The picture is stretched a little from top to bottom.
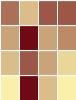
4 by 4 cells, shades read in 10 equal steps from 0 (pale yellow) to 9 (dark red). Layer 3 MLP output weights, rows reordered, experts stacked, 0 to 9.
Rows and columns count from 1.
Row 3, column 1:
2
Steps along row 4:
up down down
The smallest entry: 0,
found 2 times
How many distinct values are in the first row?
3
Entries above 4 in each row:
3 1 1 1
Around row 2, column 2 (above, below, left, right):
2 6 3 3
